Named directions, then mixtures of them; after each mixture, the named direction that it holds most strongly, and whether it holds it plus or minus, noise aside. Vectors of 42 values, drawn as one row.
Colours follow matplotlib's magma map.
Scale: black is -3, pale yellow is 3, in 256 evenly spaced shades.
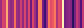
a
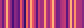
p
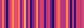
p, minus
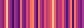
p, plus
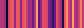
a, minus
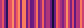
p, minus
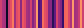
a, minus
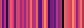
a, minus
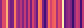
a, plus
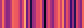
p, minus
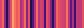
p, minus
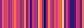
a, plus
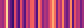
p, plus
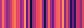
p, minus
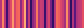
p, minus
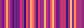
p, plus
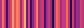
p, minus
